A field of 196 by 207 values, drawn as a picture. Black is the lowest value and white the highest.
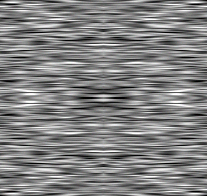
Streaks run across, left to right. The histogram is bell-shaped. No overall slope runs across the table. It mirrors both left to right and top to bottom.
